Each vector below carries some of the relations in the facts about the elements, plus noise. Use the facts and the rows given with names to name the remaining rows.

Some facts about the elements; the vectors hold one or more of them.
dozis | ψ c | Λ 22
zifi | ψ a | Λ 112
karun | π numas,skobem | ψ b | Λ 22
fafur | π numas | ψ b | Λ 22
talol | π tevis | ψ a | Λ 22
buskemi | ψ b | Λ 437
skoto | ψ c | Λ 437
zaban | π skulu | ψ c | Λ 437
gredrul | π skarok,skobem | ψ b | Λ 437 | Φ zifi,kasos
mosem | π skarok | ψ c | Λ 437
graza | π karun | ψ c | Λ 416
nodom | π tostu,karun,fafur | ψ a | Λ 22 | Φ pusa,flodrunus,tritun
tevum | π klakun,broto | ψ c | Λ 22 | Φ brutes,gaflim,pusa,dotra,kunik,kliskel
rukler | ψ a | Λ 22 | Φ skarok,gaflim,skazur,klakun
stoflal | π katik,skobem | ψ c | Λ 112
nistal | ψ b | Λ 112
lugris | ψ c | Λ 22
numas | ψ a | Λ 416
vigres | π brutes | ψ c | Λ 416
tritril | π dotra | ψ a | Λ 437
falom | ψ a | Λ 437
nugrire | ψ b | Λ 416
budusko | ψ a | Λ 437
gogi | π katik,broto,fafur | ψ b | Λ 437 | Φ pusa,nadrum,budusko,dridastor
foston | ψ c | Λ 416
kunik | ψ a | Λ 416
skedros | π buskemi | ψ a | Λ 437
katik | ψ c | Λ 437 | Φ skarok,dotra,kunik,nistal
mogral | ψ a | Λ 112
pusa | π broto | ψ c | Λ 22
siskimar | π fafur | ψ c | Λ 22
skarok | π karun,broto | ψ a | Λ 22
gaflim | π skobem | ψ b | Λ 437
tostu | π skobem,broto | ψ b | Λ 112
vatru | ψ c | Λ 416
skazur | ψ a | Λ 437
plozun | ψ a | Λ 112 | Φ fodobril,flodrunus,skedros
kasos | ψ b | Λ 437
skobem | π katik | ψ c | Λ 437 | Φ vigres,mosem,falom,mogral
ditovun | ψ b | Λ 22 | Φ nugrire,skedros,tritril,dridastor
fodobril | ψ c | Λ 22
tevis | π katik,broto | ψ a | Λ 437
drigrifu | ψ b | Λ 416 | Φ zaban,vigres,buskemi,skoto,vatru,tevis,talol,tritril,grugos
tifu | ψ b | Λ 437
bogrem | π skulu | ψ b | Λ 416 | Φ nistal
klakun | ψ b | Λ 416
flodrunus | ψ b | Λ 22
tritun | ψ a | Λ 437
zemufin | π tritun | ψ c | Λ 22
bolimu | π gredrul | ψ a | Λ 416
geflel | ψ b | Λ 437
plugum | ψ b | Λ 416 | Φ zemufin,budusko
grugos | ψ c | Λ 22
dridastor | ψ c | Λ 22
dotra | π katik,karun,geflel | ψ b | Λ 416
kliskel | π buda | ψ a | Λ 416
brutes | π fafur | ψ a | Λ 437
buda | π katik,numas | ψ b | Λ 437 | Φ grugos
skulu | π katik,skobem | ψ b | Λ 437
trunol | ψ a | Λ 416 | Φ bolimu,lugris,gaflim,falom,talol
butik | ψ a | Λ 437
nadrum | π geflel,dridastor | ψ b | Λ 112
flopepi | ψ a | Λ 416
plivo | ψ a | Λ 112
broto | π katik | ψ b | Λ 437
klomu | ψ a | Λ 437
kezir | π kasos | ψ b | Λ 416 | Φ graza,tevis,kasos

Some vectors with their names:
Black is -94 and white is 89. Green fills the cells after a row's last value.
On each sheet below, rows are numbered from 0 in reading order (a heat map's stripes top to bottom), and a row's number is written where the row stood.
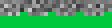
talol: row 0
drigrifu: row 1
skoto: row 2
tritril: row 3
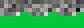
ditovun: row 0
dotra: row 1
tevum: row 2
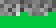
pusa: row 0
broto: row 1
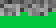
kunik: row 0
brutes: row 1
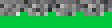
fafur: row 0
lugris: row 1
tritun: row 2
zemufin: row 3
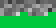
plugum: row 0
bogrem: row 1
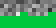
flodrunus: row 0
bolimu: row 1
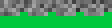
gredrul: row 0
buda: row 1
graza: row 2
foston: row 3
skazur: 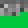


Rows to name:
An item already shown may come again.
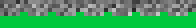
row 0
kasos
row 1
tevis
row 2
stoflal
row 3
bolimu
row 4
rukler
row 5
nugrire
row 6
vigres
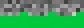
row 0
vatru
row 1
budusko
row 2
bogrem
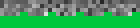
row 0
tifu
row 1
nodom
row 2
nistal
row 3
kezir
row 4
bogrem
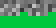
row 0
gaflim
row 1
mogral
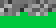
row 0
trunol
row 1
vigres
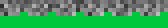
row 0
zifi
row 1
skoto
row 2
dozis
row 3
tostu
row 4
plozun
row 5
nadrum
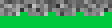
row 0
kliskel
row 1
zemufin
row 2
plivo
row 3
numas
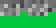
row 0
skedros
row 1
gaflim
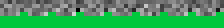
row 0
flopepi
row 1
plugum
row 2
tevum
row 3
siskimar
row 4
skobem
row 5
falom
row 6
siskimar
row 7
katik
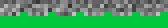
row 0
gaflim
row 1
kunik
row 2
gogi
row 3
buskemi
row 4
grugos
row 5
nugrire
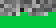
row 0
skarok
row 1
drigrifu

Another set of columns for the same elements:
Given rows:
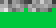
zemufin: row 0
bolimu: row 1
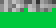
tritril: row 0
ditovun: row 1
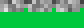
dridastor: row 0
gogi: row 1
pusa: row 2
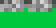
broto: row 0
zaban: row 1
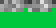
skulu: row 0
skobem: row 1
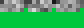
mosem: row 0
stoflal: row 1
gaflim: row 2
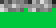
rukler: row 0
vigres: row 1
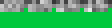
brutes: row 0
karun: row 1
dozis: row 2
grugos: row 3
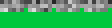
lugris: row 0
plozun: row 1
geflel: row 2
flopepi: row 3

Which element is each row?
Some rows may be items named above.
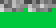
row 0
tevum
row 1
rukler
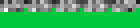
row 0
zifi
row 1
vatru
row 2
skoto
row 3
skoto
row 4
tostu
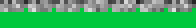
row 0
foston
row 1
flodrunus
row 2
tifu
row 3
pusa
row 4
numas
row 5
skarok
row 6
vatru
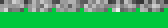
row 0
talol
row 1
tritril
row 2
gaflim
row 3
kliskel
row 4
grugos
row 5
trunol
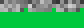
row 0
skazur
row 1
bogrem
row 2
trunol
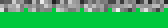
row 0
katik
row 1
graza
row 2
siskimar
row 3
kunik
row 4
plivo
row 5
plozun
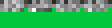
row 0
tevis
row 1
mogral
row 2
plugum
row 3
nugrire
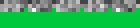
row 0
falom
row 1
nistal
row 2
nodom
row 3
skoto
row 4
nadrum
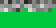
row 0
plozun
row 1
rukler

